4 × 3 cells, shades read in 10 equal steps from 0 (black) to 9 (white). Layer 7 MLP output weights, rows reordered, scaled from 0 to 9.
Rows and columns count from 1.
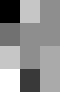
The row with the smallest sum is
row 1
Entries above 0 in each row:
2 3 3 3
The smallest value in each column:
0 2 5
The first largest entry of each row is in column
2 2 1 1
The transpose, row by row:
0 4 7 9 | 7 5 5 2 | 5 5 6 6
